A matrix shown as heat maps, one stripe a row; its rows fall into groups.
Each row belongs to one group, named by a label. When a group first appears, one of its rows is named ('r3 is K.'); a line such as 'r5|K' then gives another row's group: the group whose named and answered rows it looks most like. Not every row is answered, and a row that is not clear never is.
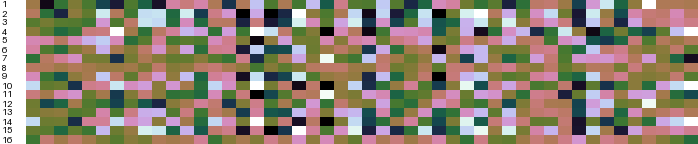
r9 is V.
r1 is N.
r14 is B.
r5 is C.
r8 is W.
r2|V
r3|V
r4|B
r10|B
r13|V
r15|V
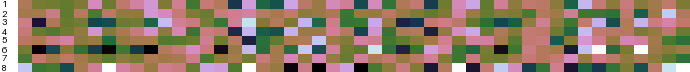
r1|V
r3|N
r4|V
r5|W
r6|N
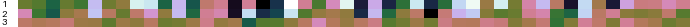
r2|V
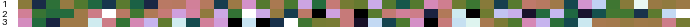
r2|B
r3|V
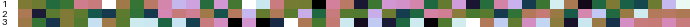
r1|B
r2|N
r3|V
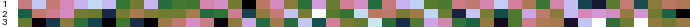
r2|W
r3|N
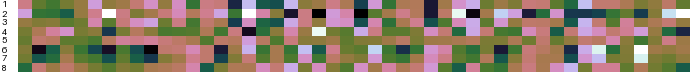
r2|B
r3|V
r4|W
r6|N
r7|N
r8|W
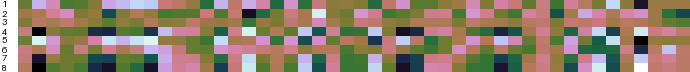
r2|W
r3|W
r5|C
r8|N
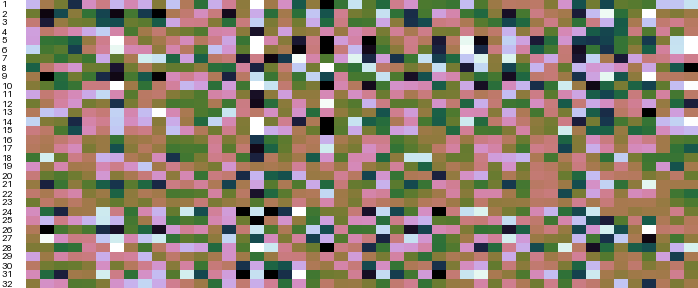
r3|N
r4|C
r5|B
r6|B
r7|V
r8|W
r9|N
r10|B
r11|C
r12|W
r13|C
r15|B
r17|W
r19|C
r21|N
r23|W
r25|C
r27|C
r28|B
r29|C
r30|V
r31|V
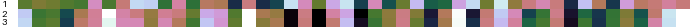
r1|V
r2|B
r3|B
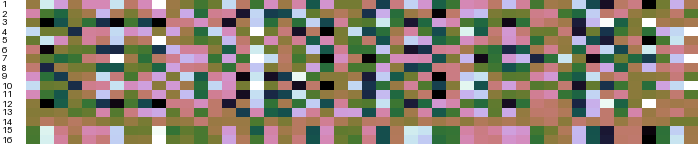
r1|C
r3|N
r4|B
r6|N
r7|B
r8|N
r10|B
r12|N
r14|W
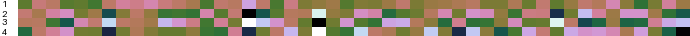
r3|B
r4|W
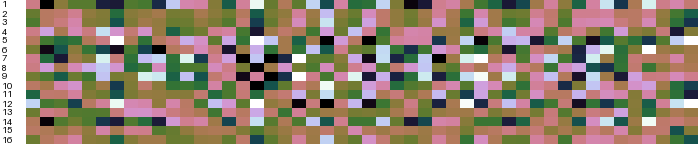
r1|N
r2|W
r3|W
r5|B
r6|N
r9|V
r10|W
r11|W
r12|B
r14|N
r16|W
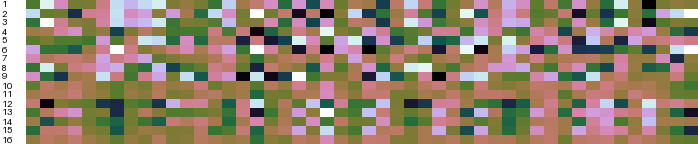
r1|C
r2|B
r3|C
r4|W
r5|V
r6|B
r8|C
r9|V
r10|W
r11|W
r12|N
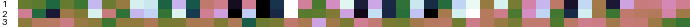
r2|V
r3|W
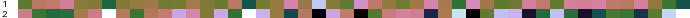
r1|W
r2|B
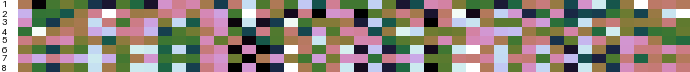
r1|N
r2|B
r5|W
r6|V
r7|C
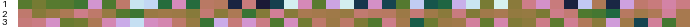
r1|V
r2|C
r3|C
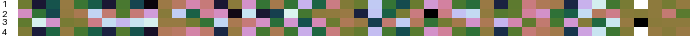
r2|V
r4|N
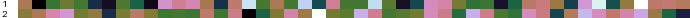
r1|N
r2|W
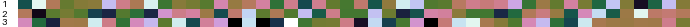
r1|C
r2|N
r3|V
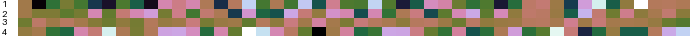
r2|V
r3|W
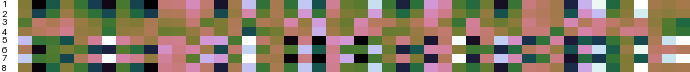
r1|N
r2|N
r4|W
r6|N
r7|B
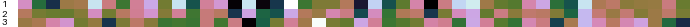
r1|V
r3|W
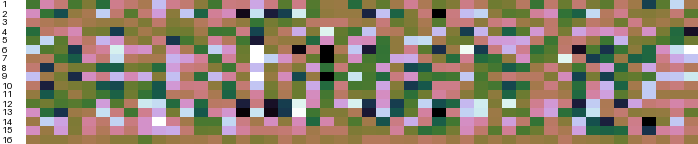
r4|W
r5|C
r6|B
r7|B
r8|N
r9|B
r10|N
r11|N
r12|V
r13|V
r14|C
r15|C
